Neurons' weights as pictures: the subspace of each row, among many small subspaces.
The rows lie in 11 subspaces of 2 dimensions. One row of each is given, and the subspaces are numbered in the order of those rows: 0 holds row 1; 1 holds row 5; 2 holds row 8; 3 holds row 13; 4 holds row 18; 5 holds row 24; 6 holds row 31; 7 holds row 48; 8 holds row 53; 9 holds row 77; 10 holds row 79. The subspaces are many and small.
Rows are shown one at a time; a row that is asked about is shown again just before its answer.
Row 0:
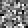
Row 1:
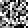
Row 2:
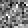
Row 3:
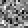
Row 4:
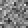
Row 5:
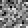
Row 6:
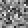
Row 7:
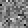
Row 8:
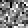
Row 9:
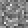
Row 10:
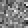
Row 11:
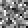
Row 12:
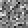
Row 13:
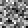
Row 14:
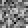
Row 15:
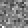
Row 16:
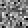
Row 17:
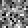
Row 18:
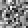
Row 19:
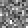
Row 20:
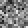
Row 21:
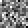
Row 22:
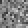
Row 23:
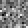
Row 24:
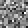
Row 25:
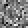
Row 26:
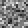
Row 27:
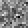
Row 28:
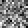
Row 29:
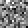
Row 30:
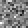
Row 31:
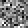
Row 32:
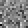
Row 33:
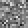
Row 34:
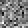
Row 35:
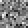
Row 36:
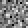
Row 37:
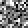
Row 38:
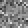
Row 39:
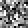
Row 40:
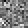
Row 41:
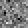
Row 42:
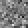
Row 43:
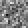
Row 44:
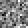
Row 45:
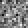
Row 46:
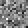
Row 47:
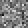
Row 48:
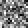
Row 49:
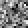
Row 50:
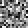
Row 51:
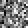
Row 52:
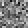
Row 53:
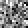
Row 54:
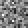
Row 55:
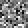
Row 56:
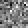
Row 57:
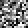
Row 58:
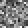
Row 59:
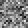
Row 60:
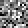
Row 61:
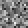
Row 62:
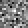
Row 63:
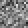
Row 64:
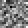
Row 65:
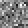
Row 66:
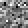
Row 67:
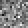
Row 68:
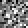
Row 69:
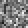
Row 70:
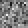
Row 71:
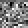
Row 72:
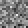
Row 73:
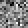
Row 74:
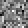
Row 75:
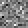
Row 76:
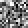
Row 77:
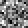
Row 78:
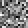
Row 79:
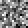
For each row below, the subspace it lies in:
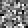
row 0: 4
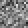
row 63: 6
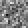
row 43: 4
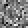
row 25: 8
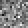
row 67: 1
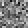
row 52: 0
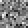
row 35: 0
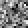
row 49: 8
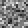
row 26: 6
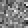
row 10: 8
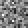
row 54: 5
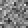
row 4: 3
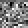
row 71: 8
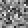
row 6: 7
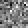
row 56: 2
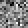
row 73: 6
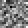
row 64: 1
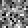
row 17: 10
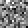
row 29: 5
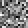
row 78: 0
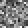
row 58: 9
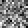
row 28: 7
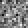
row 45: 4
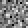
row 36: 4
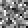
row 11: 3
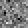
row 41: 7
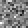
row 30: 4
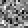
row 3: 9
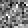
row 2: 2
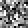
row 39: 7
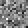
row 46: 5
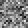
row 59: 7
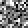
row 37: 6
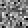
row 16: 0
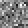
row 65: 2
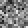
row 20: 9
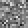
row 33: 6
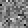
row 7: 7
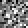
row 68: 4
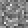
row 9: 2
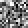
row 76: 6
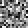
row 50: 0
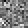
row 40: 6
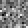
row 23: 10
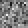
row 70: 2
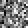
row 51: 8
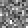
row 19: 10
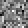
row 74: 4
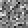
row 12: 7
